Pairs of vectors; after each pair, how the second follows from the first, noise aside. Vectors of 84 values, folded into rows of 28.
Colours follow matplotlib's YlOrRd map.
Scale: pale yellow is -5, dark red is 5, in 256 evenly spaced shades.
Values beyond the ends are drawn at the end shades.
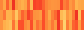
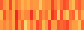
shuffled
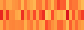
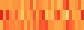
sign-scrambled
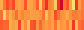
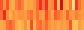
sign-scrambled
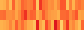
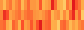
shuffled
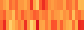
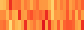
shuffled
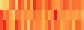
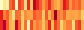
scaled up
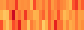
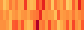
wrapped around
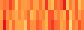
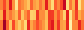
scaled up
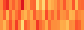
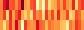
scaled up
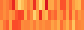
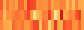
wrapped around
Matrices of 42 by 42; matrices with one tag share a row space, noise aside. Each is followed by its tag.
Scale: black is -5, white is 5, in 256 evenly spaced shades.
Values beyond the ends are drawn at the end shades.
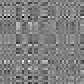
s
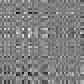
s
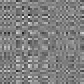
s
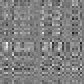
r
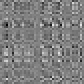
r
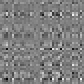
r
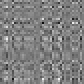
r
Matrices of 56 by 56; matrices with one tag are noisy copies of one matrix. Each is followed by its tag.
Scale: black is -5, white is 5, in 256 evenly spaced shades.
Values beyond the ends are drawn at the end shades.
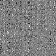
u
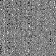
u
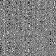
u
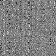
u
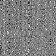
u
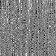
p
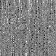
p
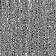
p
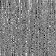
p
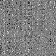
u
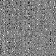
u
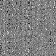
u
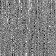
p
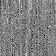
p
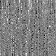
p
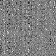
u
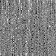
p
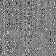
u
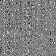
u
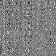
u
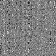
u
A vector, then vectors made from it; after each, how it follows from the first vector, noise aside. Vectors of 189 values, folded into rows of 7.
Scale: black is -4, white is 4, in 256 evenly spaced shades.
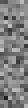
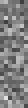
negated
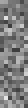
negated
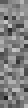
copied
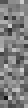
copied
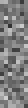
negated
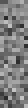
copied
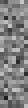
copied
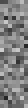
copied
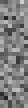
copied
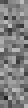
copied
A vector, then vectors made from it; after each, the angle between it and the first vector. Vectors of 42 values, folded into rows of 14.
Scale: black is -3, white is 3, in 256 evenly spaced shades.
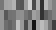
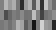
nearly parallel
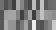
nearly opposite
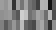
orthogonal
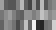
nearly opposite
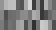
nearly parallel
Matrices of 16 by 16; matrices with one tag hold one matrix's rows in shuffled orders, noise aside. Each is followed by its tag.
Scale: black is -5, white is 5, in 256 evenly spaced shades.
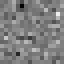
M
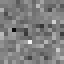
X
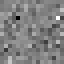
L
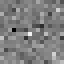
X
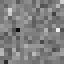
L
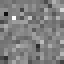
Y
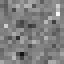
M
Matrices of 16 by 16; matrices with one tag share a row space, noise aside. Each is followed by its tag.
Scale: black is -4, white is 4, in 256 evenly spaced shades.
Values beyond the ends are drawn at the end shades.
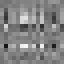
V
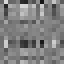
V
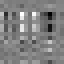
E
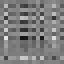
V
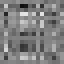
V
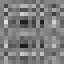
V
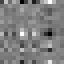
E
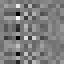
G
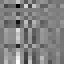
G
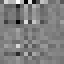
G
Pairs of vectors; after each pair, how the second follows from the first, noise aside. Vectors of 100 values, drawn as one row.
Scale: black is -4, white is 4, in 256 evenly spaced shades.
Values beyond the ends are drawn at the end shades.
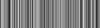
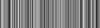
copied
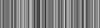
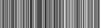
sign-scrambled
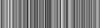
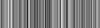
copied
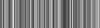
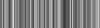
copied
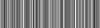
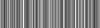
copied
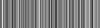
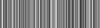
sign-scrambled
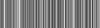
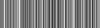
copied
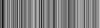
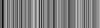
copied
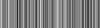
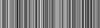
copied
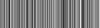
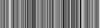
sign-scrambled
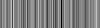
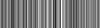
sign-scrambled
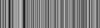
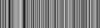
copied
